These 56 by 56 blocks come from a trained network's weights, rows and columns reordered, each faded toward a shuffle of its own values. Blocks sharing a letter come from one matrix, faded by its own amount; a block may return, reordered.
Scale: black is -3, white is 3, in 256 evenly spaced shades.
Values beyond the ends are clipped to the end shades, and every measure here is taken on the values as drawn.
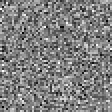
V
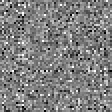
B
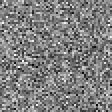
V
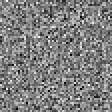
V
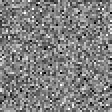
V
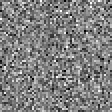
V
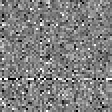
B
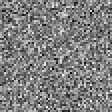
V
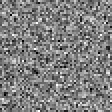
V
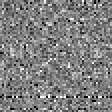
B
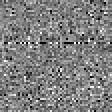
B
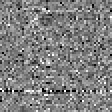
B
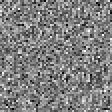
V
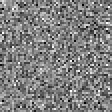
V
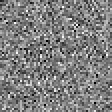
V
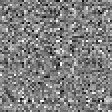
B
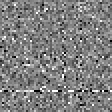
B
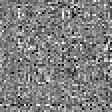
B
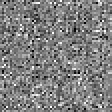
B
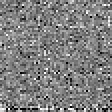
B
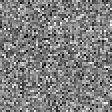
V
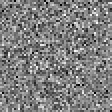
V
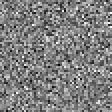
V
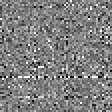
B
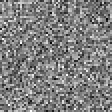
V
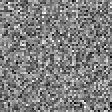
V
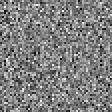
V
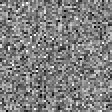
V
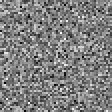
V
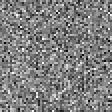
V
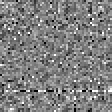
B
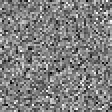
V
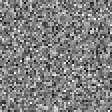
V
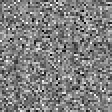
V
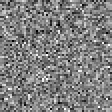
V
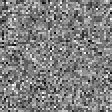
V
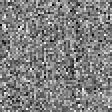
V
